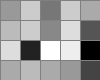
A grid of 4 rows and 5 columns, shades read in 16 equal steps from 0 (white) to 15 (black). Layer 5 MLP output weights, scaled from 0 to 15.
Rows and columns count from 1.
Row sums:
25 26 31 31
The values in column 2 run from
3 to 13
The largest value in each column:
6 13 8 6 15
